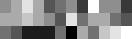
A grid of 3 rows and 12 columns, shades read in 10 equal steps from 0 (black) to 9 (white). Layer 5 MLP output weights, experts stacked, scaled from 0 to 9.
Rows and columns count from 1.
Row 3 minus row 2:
-2 -3 -6 -5 -4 1 -8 2 -2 1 4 6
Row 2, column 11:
4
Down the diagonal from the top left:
5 6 1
